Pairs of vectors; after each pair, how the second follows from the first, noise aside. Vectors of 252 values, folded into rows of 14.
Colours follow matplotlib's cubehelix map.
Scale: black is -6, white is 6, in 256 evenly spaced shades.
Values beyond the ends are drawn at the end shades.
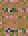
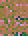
wrapped around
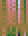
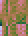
wrapped around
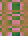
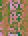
sign-scrambled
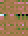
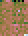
wrapped around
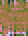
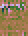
wrapped around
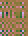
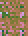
sign-scrambled
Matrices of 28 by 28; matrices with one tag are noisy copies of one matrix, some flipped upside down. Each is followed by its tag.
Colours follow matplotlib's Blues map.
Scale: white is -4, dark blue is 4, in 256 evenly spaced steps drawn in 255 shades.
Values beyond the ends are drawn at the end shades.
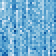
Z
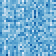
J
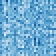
J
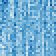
Z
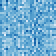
J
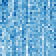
Z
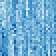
Z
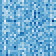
J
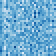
J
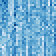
Z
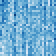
Z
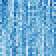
Z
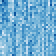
Z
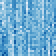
Z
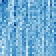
Z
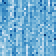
Z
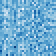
J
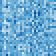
J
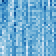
Z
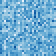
J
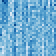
Z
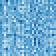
J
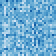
J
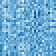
J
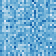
J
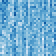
Z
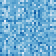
J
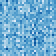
J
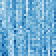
Z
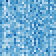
J
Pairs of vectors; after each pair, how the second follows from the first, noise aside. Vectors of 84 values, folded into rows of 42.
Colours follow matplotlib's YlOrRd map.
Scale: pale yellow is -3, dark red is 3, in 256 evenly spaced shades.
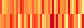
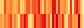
sign-scrambled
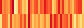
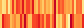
reversed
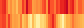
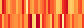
sign-scrambled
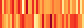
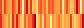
sign-scrambled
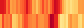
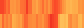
shrunk
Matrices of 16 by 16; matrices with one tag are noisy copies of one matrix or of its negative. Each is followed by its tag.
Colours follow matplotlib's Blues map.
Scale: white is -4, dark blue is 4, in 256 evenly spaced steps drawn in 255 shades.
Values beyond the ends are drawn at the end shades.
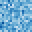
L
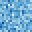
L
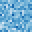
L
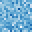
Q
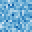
L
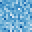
Q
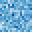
L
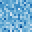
Q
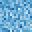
Q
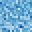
Q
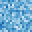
L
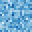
L
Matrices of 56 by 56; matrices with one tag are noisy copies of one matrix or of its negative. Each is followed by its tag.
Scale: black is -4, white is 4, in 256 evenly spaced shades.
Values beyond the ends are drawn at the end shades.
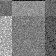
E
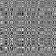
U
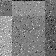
E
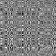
U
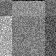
E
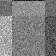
E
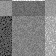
E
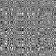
U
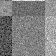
E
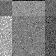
E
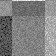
E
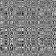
U
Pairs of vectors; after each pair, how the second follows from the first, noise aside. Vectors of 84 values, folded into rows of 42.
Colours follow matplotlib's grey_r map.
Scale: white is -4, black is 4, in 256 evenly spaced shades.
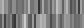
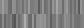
shrunk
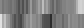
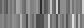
shuffled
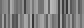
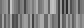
copied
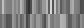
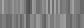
shrunk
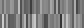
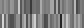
copied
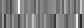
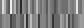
shuffled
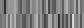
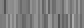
shrunk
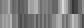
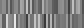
shuffled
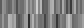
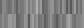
shrunk
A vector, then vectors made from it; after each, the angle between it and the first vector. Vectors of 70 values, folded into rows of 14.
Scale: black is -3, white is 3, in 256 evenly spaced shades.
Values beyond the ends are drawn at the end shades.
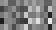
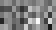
nearly parallel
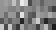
orthogonal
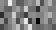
partly opposed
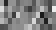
orthogonal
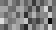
nearly opposite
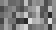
nearly parallel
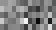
nearly opposite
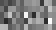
partly aligned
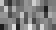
orthogonal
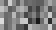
nearly opposite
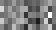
nearly opposite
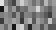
partly aligned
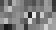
orthogonal
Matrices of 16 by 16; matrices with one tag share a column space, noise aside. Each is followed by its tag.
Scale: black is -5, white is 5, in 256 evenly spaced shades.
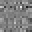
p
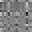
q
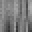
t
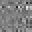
p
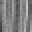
t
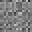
q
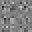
p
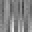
t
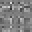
p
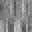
t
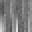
t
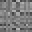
q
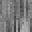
t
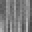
t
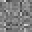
q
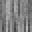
t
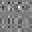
p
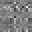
p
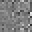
q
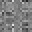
q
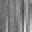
t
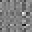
q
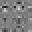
p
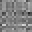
q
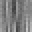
t
